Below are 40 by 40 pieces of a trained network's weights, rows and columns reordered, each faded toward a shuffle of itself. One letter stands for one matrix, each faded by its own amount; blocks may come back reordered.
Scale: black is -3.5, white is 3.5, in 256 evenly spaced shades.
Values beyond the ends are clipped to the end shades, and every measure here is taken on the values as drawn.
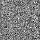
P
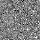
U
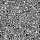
P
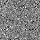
U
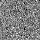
P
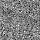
P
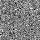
P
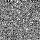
P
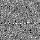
U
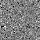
U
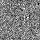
P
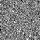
U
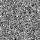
P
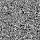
P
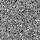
P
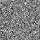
U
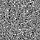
U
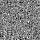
P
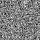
P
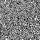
P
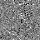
U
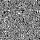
U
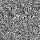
P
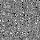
U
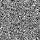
P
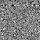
U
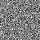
P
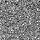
U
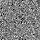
U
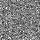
P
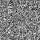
P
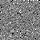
U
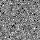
U
